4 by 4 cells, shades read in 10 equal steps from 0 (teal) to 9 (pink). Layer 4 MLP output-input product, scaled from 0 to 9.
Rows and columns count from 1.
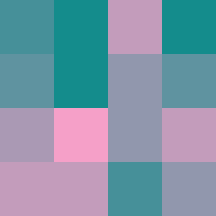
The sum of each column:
18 16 19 15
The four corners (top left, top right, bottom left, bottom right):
2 0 7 5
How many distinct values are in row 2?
3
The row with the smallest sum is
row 1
